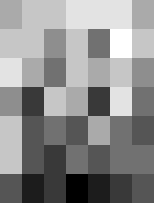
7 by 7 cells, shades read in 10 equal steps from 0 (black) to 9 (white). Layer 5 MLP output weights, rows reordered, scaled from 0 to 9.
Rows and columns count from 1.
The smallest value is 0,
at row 7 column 4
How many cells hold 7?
11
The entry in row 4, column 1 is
5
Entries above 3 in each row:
7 7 7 5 4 4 0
